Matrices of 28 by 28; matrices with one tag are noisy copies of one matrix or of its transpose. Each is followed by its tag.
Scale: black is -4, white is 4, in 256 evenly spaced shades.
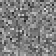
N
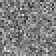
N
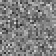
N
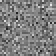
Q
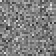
Q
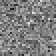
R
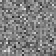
Q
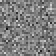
Q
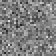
N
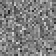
R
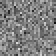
R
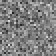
N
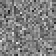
R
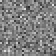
Q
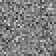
Q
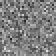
N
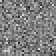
Q
